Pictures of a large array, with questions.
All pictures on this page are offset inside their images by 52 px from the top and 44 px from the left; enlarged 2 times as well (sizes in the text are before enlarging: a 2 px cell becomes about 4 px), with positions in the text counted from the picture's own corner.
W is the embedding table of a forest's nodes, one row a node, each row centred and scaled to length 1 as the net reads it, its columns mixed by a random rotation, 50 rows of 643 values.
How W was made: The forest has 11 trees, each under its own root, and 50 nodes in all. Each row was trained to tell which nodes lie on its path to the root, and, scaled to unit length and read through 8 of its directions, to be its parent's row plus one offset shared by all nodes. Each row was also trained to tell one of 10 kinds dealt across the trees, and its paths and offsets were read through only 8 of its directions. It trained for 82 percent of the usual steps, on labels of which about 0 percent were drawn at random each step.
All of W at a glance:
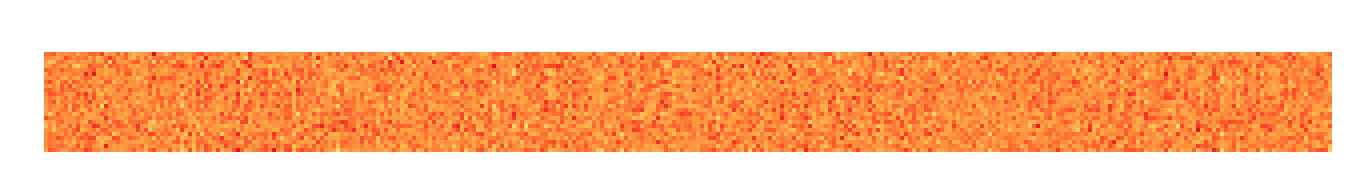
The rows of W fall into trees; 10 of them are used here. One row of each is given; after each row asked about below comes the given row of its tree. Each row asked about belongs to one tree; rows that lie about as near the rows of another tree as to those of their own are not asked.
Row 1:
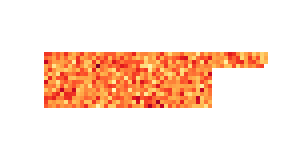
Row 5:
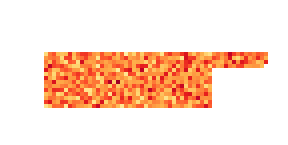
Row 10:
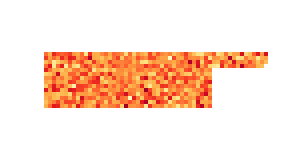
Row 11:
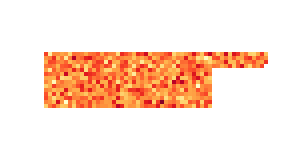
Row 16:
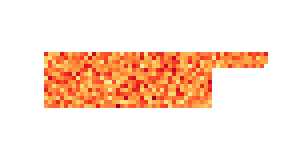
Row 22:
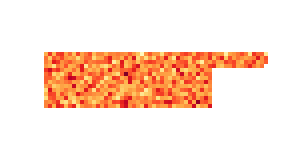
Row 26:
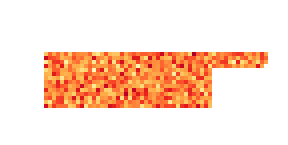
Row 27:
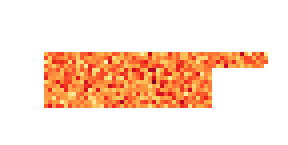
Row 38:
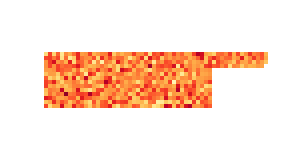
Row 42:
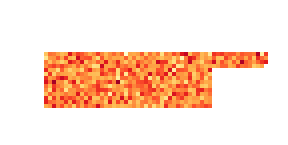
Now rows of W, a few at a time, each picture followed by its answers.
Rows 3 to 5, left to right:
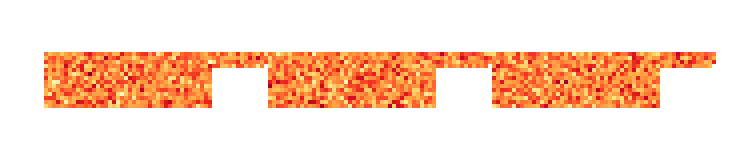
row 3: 22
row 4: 42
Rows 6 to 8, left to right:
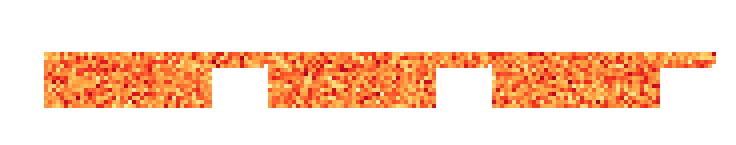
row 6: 42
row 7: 1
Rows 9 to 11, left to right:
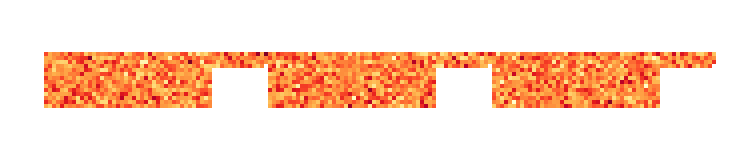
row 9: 16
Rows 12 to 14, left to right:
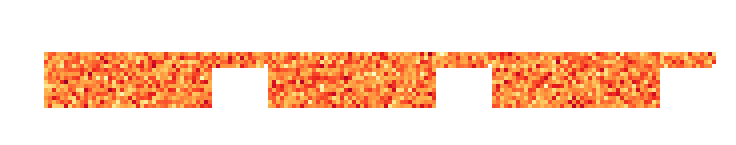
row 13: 10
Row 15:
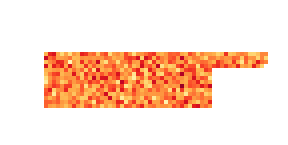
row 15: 27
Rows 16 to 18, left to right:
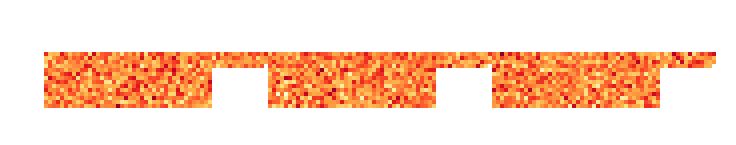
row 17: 38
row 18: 10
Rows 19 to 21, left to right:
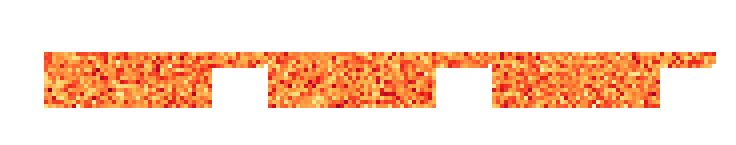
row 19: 22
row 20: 26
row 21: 10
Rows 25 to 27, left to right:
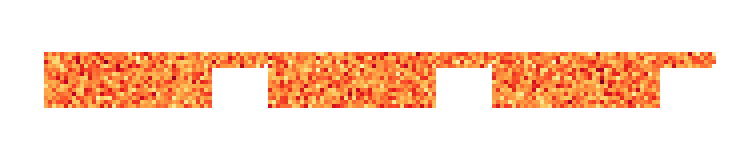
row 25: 1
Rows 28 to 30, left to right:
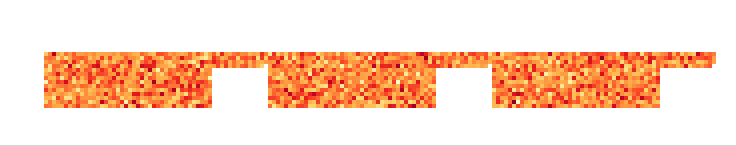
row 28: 27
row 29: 38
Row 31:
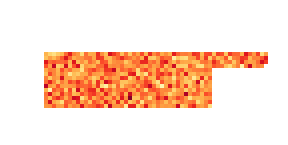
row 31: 42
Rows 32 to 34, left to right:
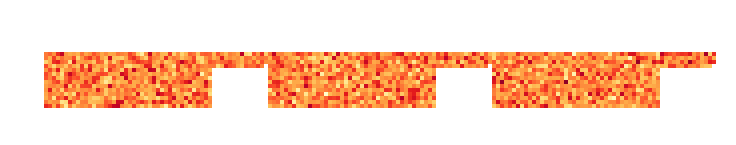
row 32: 26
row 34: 42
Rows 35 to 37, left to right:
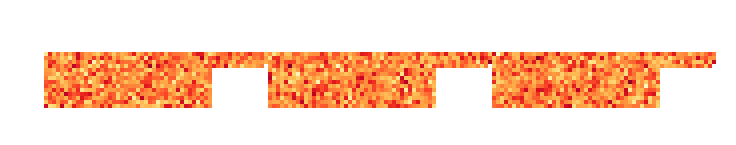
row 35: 38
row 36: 42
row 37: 16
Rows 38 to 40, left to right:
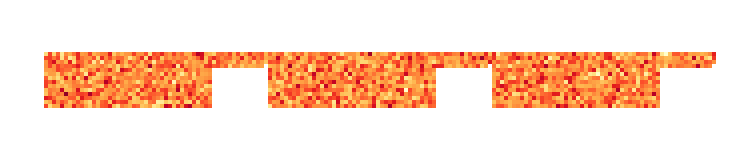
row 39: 22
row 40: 10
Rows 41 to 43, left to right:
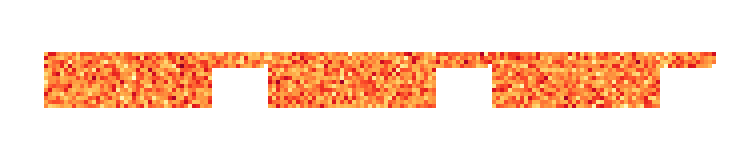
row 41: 27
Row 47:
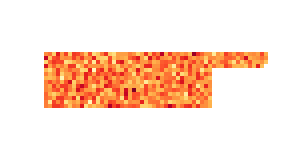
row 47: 26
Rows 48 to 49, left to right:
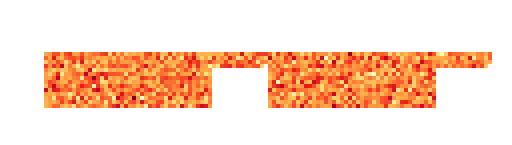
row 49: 10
